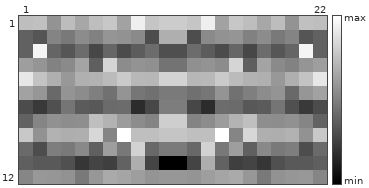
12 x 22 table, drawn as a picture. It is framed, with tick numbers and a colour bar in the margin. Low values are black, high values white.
Histogram: bell-shaped. Stripes: horizontal, repeating 3 times. Seam: none. Mirror symmetry: left to right.
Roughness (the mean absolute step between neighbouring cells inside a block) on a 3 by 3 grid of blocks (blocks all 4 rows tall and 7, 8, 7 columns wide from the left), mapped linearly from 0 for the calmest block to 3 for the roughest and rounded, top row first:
212 | 010 | 131
